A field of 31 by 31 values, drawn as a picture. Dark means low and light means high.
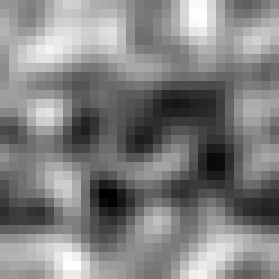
There are no regular stripes. No single row or column stands out from its neighbours. The texture is blotchy. There are no lone odd cells.
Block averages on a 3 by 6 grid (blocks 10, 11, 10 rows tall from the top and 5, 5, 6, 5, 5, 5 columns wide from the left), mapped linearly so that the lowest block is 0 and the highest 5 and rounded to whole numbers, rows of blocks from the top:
454344 / 331103 / 352342
